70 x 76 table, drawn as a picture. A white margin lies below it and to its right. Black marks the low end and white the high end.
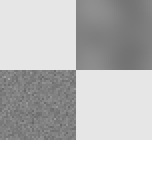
The table splits into 2 rows of 2 panels. Panel 1,1: very high, flat. Panel 1,2: middling, smooth, faint in contrast. Panel 2,1: middling, fine-grained, faint in contrast. Panel 2,2: very high, flat.
